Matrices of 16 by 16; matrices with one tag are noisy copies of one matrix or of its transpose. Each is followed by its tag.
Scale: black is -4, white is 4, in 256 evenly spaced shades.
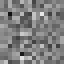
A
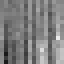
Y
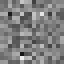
A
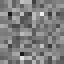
A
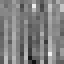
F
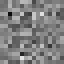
A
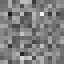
A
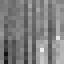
Y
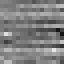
F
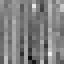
F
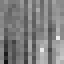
Y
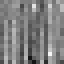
F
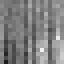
Y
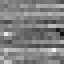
F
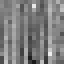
F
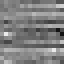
F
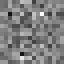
A
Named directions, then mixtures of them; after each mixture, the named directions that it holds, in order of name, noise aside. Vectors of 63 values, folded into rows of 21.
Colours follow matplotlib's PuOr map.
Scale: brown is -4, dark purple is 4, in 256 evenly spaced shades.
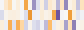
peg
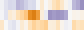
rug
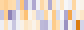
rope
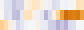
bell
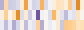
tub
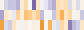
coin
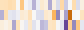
peg, rope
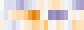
rug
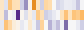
bell, coin, tub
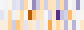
peg, rug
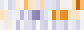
bell, rug, tub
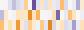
coin, peg, rug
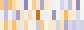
tub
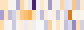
coin, peg, rope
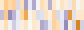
rope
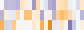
coin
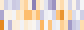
coin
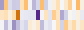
tub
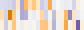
rope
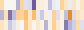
coin, rope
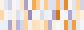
peg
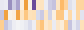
coin, tub
